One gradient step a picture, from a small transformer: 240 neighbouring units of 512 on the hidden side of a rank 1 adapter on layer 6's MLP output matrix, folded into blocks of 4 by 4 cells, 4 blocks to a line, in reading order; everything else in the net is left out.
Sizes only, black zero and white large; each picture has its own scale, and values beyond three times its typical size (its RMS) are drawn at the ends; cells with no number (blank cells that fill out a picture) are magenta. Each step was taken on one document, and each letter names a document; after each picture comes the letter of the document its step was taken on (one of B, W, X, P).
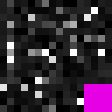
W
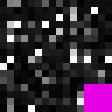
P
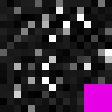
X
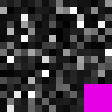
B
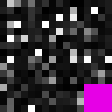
P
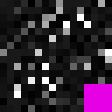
X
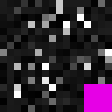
X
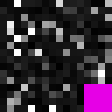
B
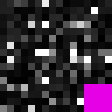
P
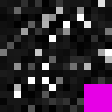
X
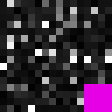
P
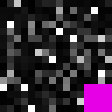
W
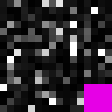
W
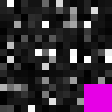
P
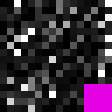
B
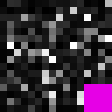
W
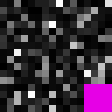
B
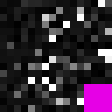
X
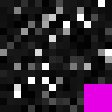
X
